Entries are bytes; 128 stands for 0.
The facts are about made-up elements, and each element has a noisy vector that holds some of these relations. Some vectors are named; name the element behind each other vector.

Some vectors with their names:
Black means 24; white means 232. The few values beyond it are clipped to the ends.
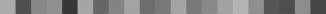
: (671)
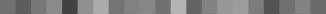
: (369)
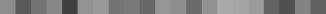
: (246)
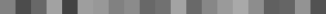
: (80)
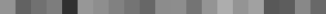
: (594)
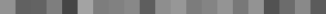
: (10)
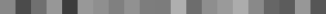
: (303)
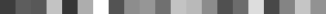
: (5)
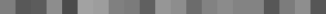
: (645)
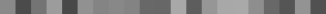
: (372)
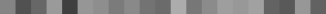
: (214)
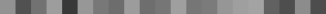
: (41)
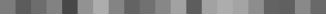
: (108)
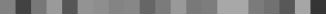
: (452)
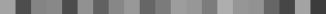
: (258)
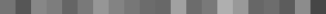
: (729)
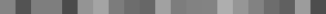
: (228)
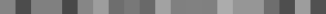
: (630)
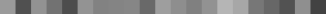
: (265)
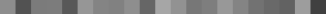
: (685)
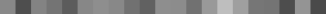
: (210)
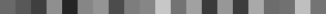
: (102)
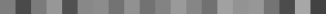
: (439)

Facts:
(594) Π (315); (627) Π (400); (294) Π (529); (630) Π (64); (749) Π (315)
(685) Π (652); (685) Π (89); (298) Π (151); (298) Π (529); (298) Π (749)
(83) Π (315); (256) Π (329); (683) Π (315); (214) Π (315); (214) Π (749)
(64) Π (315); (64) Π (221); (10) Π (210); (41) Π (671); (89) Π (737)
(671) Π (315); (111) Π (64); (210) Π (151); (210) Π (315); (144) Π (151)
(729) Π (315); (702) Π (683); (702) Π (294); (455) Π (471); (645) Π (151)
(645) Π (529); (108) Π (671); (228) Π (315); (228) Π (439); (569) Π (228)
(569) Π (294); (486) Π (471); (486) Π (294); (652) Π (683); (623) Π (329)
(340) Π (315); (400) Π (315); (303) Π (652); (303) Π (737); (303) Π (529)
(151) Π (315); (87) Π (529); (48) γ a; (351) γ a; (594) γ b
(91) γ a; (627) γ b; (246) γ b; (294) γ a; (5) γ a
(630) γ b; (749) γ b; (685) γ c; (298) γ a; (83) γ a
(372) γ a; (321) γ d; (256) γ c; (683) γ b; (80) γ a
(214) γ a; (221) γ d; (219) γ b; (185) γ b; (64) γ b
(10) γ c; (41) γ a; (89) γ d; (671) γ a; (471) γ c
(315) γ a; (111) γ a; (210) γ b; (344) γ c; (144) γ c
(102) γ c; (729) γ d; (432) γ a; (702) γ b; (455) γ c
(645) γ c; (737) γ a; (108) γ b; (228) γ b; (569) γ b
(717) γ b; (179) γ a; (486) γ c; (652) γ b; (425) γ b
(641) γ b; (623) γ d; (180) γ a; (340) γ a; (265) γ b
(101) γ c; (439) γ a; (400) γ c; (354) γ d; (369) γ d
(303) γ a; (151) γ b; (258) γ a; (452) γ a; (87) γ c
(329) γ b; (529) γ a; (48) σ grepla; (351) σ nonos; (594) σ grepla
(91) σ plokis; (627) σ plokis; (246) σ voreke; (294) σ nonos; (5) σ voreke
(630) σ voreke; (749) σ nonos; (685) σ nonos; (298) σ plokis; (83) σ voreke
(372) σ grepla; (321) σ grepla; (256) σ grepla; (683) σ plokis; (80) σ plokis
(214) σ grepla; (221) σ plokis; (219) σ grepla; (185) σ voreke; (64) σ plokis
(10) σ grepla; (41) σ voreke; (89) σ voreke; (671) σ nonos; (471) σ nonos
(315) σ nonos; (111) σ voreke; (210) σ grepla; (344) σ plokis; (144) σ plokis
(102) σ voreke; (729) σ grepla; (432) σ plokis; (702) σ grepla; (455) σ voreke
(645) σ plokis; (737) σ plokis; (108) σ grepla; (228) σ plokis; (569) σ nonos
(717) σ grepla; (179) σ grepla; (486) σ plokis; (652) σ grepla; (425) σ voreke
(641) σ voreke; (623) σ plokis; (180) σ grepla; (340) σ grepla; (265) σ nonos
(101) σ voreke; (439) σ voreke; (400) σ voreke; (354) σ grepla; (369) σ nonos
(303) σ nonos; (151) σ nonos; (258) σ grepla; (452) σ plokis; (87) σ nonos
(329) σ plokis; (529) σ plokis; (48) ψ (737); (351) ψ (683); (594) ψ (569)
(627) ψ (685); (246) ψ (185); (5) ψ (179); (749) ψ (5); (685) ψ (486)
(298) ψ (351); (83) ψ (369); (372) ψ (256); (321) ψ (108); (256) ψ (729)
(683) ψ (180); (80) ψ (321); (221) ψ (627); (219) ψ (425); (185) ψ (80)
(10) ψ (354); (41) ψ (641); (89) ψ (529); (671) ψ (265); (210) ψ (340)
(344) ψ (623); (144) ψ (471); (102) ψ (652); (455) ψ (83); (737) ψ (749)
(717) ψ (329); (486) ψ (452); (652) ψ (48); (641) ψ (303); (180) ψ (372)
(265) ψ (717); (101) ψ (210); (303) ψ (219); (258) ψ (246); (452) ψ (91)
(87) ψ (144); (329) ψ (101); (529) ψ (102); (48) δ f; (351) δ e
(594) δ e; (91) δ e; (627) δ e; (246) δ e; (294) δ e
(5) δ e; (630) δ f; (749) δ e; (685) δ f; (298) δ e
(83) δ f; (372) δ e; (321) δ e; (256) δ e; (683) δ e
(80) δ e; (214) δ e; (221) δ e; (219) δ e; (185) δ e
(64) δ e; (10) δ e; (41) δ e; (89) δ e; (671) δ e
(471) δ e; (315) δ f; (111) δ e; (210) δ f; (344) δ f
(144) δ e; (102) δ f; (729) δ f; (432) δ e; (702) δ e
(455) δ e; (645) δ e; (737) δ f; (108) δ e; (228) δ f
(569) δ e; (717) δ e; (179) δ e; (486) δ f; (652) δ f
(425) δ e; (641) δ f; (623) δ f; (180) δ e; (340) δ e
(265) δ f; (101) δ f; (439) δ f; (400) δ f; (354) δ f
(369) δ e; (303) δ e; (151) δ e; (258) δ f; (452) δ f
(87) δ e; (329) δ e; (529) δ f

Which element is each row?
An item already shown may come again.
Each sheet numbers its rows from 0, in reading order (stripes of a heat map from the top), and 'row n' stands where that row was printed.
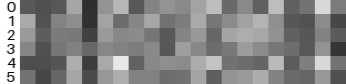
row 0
(48)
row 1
(671)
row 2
(717)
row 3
(101)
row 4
(737)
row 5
(91)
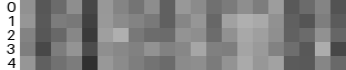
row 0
(455)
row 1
(717)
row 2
(64)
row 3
(315)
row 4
(594)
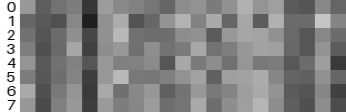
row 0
(594)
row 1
(652)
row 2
(425)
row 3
(111)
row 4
(344)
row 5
(569)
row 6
(298)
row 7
(351)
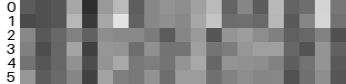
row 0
(48)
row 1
(737)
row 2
(256)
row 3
(111)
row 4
(471)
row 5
(87)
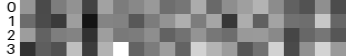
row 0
(351)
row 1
(529)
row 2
(221)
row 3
(179)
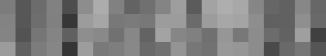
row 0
(108)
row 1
(151)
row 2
(400)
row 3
(221)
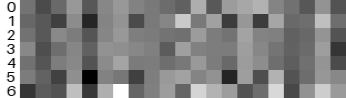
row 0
(340)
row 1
(102)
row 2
(354)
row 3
(486)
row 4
(623)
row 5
(89)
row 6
(179)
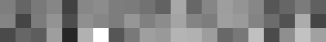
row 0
(321)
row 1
(315)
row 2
(749)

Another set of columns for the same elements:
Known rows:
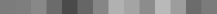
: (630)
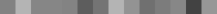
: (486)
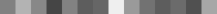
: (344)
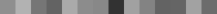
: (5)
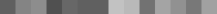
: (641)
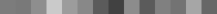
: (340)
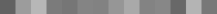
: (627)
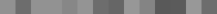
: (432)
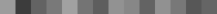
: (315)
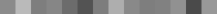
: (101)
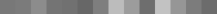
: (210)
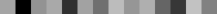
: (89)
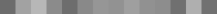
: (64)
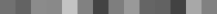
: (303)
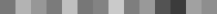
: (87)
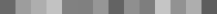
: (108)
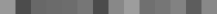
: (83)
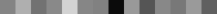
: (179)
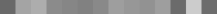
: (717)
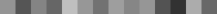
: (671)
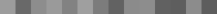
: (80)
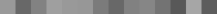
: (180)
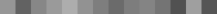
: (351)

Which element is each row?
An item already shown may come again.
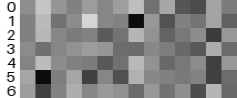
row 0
(10)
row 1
(179)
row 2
(486)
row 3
(214)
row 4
(486)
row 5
(529)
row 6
(321)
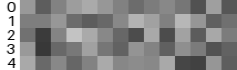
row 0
(351)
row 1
(228)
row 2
(369)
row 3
(315)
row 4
(298)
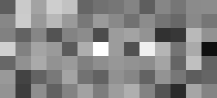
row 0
(471)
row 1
(256)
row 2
(41)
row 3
(594)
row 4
(151)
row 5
(315)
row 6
(221)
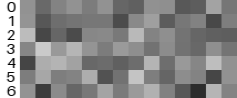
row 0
(111)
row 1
(452)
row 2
(258)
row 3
(256)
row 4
(425)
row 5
(685)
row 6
(221)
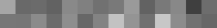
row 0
(737)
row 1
(265)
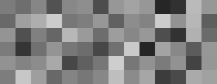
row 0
(41)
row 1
(108)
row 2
(671)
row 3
(623)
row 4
(102)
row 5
(455)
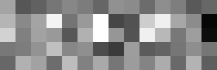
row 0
(48)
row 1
(569)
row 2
(594)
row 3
(91)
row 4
(749)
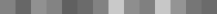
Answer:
(652)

